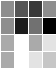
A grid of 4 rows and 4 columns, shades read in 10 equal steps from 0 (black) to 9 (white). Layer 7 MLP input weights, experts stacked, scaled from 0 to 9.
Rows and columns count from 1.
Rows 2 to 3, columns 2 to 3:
1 4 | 9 6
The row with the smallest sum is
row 2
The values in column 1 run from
5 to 6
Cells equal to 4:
1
